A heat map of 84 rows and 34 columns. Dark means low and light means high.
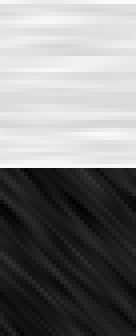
The table splits into 2 rows of 1 panel. Panel 1,1: very high, streaked across, faint in contrast. Panel 2,1: very low, slanting down to the right, faint in contrast.
